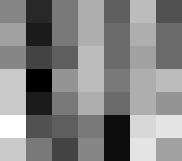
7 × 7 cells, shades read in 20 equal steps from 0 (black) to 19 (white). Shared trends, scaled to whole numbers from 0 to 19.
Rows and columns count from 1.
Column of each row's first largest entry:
6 4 4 1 1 1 6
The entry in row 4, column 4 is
14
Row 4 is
15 0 11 14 9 13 14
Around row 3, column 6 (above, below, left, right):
13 13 8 8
